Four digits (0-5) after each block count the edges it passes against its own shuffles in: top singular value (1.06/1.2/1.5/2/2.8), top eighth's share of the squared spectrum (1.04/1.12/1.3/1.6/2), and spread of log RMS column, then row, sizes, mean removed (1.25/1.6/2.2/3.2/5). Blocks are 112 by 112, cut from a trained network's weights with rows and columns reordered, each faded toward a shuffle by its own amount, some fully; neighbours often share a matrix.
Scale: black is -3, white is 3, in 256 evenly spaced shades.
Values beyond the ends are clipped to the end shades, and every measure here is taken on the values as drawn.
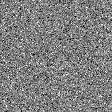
0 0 0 0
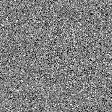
1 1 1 0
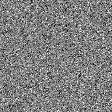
1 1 1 0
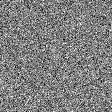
0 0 0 0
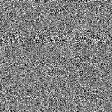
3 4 1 3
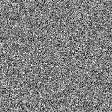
2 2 0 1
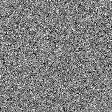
1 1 0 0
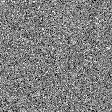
0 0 0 0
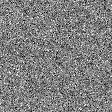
0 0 0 0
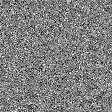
0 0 0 0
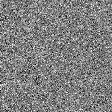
2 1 1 0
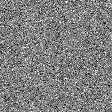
2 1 0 0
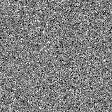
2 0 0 0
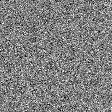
1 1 0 0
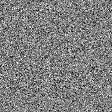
1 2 0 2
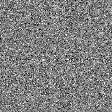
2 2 0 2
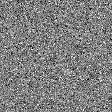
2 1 0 1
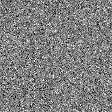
2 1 1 0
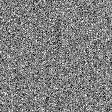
1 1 0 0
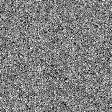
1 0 0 0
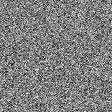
1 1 0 0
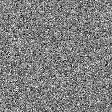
2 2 0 0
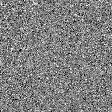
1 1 0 0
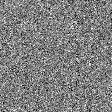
2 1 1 0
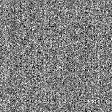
2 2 1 2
